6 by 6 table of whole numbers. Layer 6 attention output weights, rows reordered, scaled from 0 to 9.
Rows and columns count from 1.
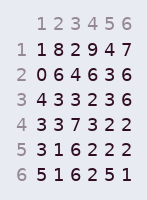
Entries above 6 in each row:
3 0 0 1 0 0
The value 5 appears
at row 6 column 1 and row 6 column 5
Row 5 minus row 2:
3 -5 2 -4 -1 -4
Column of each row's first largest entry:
4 2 6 3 3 3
